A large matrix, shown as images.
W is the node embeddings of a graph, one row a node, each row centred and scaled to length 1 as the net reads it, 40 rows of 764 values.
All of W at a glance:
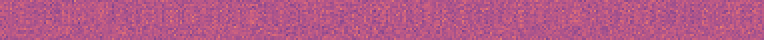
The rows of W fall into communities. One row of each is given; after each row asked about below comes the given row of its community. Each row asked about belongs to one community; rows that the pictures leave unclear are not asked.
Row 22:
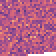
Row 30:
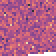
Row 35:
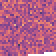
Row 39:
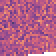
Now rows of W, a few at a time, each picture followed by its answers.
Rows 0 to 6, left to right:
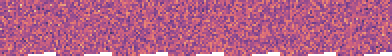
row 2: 35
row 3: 39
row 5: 22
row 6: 30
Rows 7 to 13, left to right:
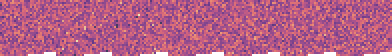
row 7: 35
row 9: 39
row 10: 22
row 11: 22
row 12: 35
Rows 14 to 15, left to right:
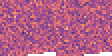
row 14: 35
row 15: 30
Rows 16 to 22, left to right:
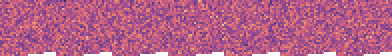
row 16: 22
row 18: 30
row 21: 22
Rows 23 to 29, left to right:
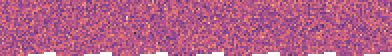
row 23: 35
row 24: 22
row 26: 39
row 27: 35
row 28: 35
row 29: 35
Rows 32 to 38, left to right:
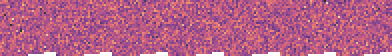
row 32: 30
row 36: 22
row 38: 22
